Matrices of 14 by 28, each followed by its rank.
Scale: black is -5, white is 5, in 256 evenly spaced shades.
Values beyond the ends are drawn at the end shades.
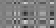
one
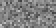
full rank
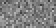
full rank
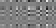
one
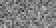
full rank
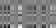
one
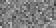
full rank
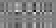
one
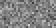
full rank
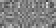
three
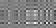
one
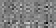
three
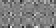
three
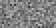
full rank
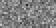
full rank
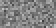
full rank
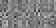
three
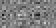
three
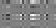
one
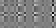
one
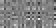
three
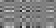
one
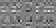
three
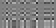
one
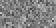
full rank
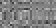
three
